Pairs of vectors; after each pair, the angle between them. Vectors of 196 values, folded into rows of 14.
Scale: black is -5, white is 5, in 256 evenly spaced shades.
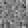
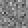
partly aligned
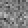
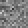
partly aligned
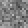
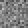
orthogonal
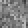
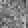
nearly parallel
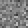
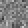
orthogonal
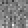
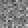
partly aligned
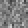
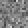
partly aligned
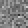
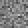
nearly opposite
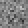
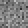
partly opposed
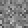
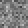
orthogonal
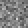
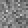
orthogonal
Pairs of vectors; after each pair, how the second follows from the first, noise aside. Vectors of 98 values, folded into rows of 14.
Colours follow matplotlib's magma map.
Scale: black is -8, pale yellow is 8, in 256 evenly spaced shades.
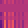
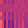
negated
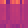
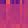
negated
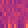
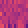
negated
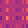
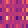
scaled up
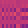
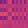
reversed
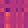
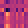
scaled up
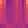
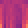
reversed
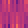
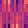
scaled up
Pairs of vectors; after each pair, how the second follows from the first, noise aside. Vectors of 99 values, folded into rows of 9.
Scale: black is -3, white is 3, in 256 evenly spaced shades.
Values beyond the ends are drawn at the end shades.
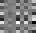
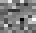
shuffled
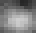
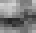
wrapped around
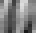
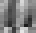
wrapped around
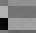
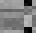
wrapped around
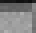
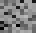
shuffled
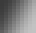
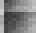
wrapped around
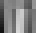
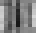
wrapped around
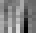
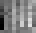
wrapped around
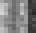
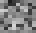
shuffled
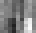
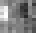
wrapped around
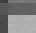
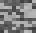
shuffled
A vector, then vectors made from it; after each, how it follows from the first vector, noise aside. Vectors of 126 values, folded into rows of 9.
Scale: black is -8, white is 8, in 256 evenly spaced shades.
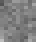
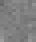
shrunk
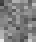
scaled up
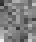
scaled up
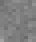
shrunk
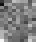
scaled up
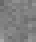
shrunk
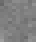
shrunk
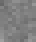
shrunk
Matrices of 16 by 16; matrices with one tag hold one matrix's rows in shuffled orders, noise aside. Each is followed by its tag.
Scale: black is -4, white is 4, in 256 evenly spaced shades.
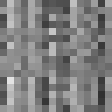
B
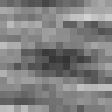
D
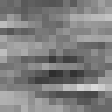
D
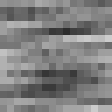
D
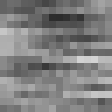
D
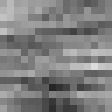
D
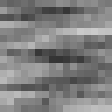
D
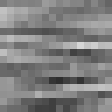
D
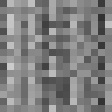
B
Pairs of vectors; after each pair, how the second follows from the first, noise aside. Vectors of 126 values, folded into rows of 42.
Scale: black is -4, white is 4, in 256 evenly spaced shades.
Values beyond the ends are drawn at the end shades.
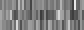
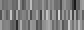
sign-scrambled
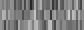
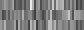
sign-scrambled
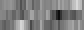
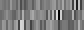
sign-scrambled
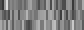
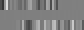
partly zeroed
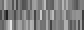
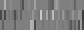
partly zeroed
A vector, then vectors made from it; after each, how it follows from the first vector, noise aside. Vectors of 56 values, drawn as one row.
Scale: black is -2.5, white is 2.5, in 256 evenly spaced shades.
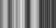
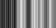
reversed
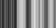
reversed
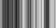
wrapped around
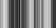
wrapped around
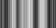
wrapped around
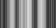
wrapped around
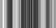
wrapped around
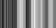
reversed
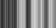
reversed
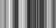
wrapped around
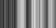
reversed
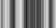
wrapped around
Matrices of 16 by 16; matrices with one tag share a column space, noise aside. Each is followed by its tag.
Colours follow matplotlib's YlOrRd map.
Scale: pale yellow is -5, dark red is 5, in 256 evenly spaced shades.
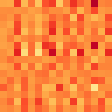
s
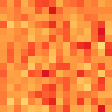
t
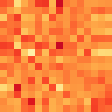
s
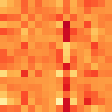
t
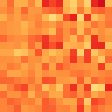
s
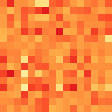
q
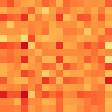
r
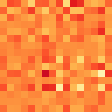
q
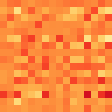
r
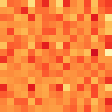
s
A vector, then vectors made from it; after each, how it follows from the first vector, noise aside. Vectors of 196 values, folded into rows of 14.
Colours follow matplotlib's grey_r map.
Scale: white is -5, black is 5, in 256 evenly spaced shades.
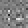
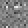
wrapped around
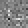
sign-scrambled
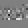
partly zeroed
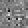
sign-scrambled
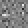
wrapped around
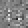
sign-scrambled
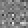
wrapped around
